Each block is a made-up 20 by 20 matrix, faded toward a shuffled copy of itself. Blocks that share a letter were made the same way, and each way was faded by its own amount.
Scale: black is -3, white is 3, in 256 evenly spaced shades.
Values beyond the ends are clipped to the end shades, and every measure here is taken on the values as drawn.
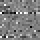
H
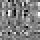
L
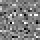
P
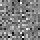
P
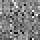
P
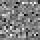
H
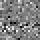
H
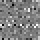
H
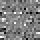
P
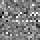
H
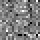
P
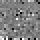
H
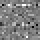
H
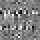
L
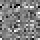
L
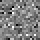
H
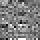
L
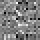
P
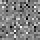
P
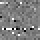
H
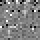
H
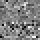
H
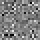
P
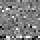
H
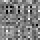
L
